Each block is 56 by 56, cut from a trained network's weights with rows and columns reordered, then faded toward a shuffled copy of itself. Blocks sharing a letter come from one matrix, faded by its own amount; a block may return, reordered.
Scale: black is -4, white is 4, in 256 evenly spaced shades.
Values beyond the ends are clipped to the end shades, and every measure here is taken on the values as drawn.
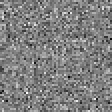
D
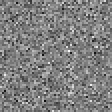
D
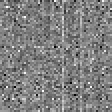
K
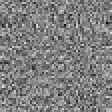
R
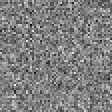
R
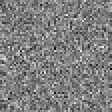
D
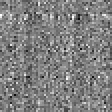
K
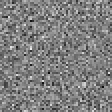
R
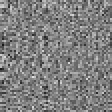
R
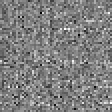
K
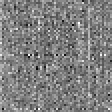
K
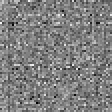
K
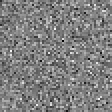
D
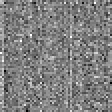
K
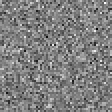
D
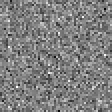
D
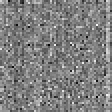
K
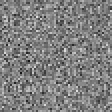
R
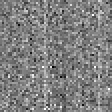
K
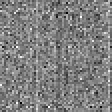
K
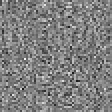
R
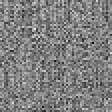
R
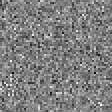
D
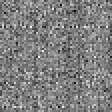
K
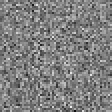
R
